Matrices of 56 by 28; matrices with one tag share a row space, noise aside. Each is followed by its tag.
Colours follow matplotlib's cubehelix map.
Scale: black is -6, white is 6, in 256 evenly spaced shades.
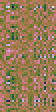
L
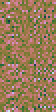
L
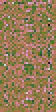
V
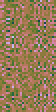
L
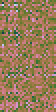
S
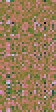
L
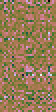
V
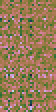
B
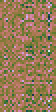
V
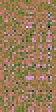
V
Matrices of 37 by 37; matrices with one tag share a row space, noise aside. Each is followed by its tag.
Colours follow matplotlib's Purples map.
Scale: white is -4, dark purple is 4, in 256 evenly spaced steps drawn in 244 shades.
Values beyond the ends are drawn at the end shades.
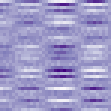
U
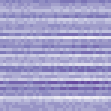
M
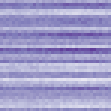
M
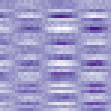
U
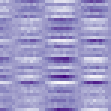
U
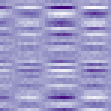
U
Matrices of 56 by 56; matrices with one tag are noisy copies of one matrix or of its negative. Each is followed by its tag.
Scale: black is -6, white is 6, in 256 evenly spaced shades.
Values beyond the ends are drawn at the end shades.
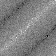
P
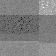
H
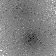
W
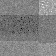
H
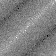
P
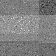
H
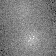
W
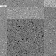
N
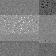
H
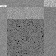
N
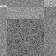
N
